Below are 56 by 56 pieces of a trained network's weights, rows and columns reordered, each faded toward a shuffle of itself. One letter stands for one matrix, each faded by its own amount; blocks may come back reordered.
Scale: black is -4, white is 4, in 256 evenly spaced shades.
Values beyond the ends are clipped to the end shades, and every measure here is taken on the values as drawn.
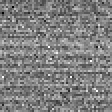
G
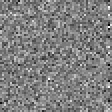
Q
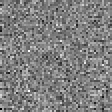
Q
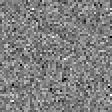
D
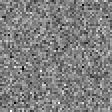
D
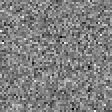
D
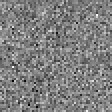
D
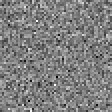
D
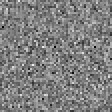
D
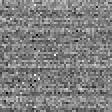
G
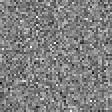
D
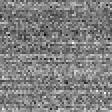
G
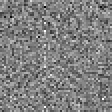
Q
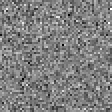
D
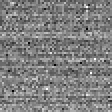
G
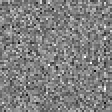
D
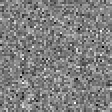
D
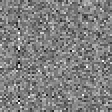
Q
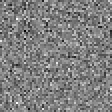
Q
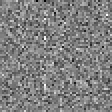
Q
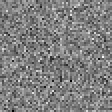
D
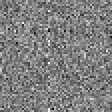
Q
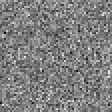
D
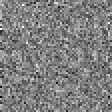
Q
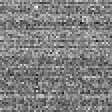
G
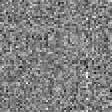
Q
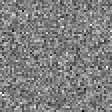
D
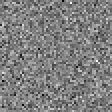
D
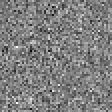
Q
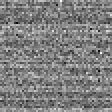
G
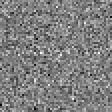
D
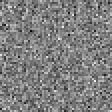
D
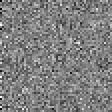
Q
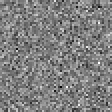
Q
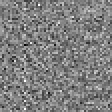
Q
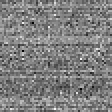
G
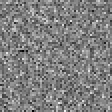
D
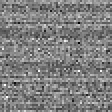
G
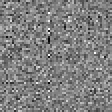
Q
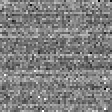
G
